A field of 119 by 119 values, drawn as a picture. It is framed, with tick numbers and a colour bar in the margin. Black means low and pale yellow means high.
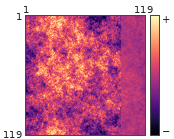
Histogram: bell-shaped. Seam: vertical, 80% of the way across, the right part calmer. Average level on the scale: 50%.
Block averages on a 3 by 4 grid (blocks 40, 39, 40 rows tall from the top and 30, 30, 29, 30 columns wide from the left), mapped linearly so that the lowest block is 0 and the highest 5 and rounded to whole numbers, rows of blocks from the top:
3 4 0 0 | 2 5 2 1 | 1 1 0 1
